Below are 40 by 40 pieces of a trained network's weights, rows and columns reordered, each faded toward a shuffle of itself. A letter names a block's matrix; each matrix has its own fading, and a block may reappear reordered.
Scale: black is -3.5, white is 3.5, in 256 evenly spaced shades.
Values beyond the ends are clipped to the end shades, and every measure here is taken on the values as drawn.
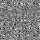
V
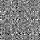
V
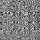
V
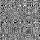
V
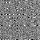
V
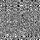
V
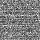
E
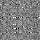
V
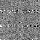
V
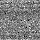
E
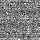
E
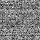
E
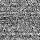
E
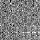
V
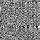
V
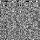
V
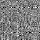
V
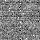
E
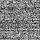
E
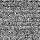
E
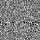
V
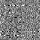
V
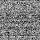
E
